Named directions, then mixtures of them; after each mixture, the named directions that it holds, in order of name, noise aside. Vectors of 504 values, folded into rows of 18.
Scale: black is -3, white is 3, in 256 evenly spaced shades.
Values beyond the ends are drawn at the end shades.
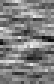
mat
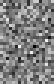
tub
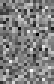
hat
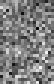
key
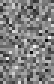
tub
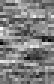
mat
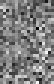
key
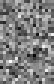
hat, mat, tub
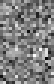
hat, key, tub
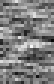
mat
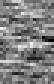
mat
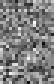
hat, key, mat
